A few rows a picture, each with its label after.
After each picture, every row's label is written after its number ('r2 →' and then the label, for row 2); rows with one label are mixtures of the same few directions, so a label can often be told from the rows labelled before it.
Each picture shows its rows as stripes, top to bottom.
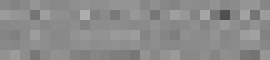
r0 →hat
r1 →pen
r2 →pen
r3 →hat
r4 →hat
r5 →hat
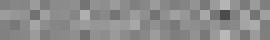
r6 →pen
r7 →pen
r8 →hat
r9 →pen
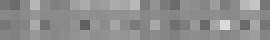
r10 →hat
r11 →hat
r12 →pen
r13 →hat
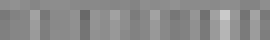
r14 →hat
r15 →pen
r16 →pen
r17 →pen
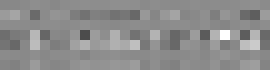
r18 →hat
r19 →hat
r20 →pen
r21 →pen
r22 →hat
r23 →pen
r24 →hat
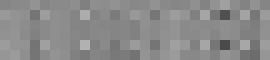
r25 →pen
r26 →pen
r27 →hat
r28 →hat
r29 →pen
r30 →hat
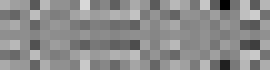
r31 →pen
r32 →hat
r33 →hat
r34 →pen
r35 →hat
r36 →hat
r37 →pen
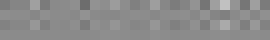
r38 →pen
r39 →pen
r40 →pen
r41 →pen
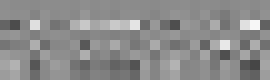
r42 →pen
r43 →pen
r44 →hat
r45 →hat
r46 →pen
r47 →pen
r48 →hat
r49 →hat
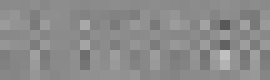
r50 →pen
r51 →hat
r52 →pen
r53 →pen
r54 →pen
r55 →pen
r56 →pen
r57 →hat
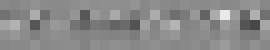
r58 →hat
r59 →pen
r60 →hat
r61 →hat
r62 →pen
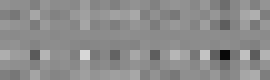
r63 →pen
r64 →hat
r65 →pen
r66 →hat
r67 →hat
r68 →pen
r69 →pen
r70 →hat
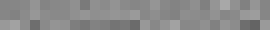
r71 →pen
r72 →hat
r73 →hat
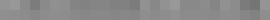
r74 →hat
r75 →hat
